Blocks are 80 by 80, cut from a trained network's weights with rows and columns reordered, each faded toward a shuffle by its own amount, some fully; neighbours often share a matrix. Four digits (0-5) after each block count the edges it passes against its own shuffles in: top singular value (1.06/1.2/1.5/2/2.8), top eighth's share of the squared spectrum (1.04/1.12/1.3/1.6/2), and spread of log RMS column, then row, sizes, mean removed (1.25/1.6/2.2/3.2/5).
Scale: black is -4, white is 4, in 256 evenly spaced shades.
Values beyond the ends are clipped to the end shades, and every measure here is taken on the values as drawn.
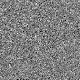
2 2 1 1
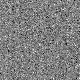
0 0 0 0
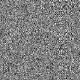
3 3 2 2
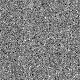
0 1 0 0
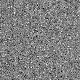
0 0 0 0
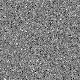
0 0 0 0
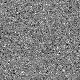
0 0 0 0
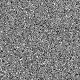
1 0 0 0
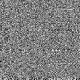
3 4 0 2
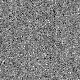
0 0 0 0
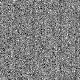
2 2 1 1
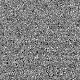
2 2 1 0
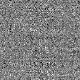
2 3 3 1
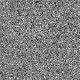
2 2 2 1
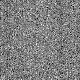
2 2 0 1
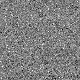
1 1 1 0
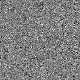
2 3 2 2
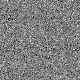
1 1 1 0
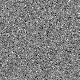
0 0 1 0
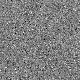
0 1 0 0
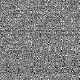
2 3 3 1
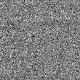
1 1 0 0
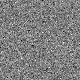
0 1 0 0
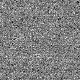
1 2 1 0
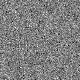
1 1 0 0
